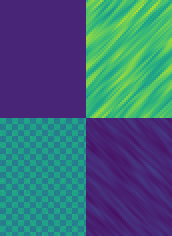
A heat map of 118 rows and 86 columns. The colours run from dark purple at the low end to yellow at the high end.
The table splits into 2 rows of 2 panels. Panel 1,1: very low, flat. Panel 1,2: high, slanting up to the right. Panel 2,1: middling, checkered. Panel 2,2: very low, slanting down to the right, faint in contrast.
